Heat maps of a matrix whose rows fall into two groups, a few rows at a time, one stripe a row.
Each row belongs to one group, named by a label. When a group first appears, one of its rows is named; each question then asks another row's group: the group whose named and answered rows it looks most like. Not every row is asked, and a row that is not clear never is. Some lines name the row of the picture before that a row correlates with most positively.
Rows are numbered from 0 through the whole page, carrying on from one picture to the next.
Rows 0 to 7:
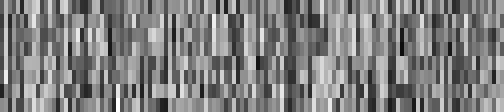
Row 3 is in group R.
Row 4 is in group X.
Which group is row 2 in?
R
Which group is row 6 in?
X
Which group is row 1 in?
R
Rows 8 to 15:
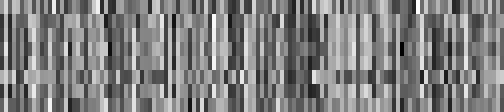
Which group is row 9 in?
R
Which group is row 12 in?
R
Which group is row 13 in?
X
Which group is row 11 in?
R
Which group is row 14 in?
R
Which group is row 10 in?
R
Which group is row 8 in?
X
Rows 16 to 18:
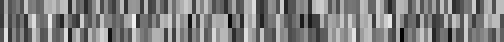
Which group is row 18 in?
R
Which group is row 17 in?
R
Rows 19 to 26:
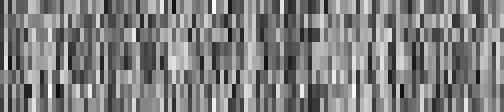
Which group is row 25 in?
R
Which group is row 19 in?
R
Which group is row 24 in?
X
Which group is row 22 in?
X
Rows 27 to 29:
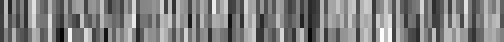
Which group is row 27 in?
R
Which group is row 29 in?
R
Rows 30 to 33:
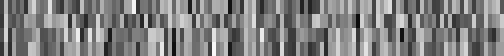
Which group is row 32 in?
R
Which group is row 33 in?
R
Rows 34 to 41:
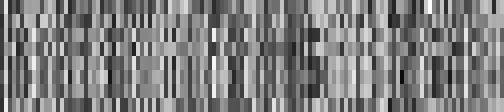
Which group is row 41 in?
X
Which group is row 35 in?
X
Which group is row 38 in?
R
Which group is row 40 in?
R
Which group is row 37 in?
X
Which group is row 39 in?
R
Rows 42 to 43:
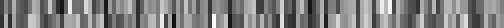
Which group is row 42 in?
R
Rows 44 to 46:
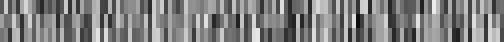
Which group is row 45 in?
X
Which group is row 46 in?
X
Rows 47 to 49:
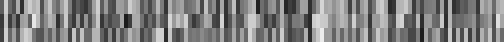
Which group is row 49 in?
X
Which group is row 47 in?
X
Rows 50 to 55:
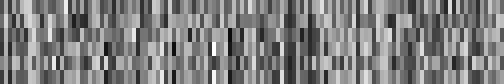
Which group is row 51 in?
X
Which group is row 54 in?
X
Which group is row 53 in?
R
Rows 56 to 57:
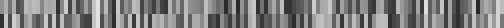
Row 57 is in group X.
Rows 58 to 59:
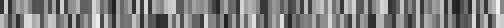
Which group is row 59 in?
X
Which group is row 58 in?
X
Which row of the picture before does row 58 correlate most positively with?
57
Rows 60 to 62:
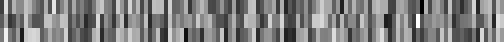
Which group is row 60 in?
X
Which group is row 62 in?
X
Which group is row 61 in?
X
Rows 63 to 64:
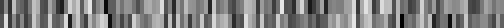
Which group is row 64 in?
R
